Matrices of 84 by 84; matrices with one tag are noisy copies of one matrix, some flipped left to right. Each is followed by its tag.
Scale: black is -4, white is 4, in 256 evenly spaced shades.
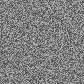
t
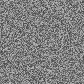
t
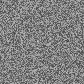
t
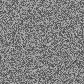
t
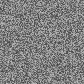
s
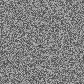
t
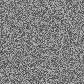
t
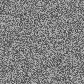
s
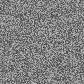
s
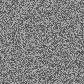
t
